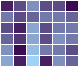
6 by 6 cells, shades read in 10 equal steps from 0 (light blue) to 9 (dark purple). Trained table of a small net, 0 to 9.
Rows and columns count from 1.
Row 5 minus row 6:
1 1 1 -4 1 1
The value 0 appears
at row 6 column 3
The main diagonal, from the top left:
8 6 2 6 4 5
